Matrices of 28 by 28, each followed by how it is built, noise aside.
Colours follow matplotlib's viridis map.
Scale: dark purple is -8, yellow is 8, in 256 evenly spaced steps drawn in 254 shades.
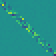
banded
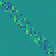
banded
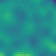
smooth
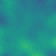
smooth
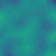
smooth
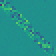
banded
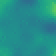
smooth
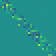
banded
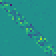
banded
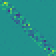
banded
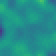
smooth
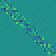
banded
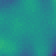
smooth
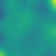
smooth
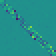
banded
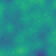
smooth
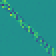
banded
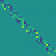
banded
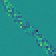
banded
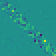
banded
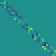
banded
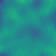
smooth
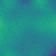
smooth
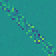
banded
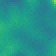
smooth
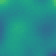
smooth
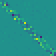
banded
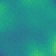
smooth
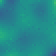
smooth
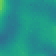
smooth
